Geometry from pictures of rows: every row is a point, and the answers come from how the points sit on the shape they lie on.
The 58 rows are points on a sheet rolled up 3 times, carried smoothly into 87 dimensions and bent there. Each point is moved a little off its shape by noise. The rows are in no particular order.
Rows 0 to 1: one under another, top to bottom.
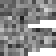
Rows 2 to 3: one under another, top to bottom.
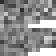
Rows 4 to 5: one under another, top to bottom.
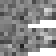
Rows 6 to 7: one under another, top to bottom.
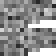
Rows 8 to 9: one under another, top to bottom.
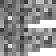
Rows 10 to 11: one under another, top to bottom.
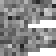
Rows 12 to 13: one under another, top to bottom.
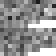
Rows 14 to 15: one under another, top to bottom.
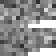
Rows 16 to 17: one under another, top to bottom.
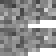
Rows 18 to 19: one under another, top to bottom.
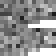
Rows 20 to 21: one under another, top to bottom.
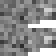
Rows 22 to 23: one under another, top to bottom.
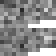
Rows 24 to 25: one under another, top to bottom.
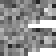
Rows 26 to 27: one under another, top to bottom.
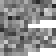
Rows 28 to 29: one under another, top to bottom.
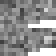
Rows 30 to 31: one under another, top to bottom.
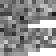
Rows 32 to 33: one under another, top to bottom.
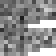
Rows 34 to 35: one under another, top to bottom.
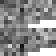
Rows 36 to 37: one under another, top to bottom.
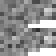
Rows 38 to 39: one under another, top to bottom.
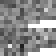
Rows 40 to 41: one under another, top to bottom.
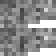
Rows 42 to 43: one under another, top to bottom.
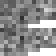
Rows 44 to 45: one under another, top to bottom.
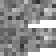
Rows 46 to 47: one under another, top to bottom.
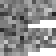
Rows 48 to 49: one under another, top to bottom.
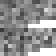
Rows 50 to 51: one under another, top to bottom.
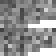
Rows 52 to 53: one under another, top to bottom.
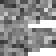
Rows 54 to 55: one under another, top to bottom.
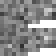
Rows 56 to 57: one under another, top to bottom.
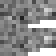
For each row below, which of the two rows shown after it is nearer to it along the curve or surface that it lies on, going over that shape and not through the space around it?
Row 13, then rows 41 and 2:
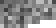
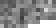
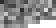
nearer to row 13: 2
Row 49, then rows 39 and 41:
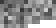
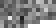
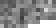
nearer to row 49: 39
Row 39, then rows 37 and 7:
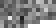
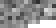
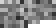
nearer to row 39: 37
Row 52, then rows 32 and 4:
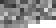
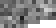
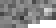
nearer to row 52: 32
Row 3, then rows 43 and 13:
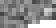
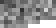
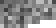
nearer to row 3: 43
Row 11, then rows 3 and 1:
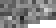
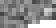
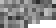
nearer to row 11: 3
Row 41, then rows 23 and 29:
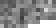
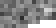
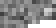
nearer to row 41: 23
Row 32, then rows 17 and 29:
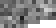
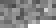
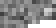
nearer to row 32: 29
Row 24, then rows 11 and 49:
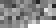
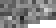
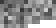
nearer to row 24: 49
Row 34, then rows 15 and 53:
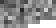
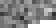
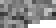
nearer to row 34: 15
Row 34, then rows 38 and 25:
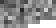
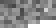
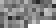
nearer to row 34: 38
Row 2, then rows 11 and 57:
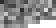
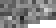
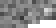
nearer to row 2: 11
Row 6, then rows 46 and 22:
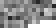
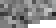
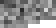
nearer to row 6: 46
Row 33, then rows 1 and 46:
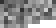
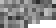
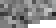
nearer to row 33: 46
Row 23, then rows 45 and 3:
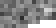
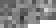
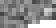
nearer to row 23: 45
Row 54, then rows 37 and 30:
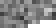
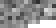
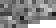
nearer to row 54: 37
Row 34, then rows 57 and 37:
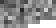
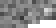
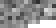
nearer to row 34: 37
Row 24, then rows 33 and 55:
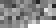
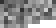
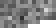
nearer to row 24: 33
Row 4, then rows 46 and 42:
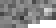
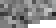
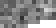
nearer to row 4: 42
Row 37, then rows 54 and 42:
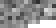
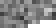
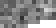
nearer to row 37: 54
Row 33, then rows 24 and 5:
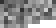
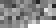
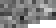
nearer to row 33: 24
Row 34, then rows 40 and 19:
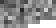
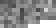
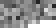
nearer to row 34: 40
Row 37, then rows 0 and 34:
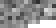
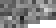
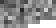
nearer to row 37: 34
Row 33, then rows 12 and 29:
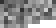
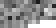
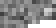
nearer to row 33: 12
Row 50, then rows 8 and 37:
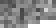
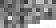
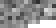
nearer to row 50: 37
